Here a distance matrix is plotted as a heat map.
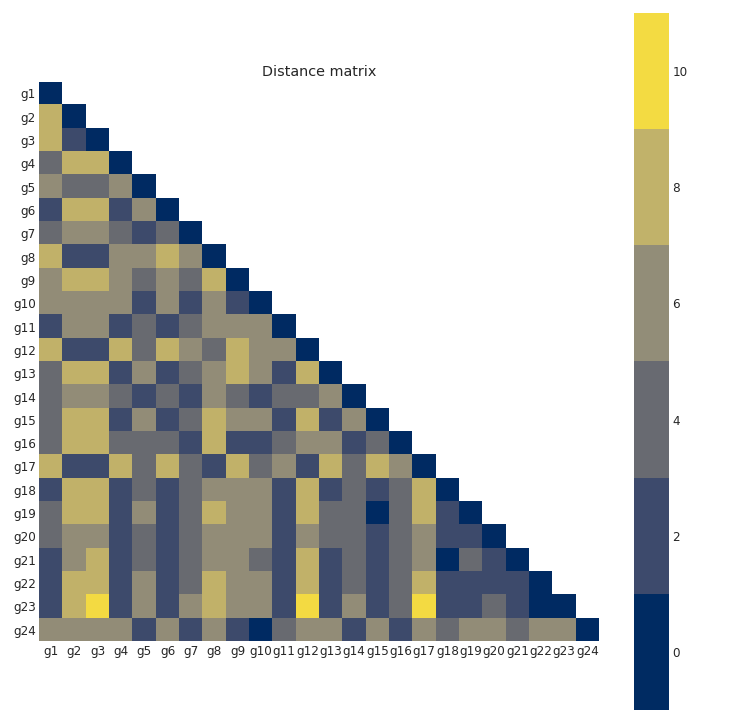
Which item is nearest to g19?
g15
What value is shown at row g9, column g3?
8
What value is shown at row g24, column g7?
2
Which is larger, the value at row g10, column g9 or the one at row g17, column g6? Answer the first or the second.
the second
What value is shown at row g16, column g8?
8
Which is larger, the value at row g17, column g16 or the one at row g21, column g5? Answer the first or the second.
the first
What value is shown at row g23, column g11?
2
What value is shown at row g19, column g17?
8
